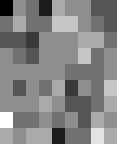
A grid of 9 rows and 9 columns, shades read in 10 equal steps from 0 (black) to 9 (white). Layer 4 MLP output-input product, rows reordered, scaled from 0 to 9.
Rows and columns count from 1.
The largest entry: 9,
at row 8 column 1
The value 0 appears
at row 1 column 1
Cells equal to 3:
10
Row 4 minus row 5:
0 -1 -2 0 0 1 3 0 0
